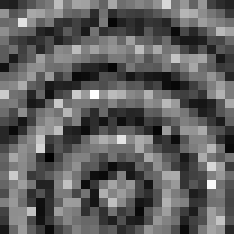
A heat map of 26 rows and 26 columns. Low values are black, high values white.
Histogram: bell-shaped. Average level on the scale: 40%. Odd rows or columns: none. Rings: centred on the bottom middle.
